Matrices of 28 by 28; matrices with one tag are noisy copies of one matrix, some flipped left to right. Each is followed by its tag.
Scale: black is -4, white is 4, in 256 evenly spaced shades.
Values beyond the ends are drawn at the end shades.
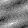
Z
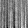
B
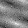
Z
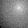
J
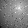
J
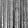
B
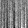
B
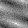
Z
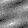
Z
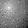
J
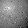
J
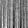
B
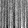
B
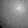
J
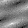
Z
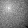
J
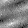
Z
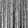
B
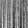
B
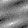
Z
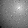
J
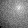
J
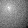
J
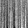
B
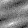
Z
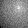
J
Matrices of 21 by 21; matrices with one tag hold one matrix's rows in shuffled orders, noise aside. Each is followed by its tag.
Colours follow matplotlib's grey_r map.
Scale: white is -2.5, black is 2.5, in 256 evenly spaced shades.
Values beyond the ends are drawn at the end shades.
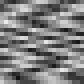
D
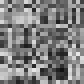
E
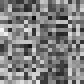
E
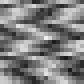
D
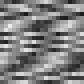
D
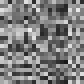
E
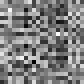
E
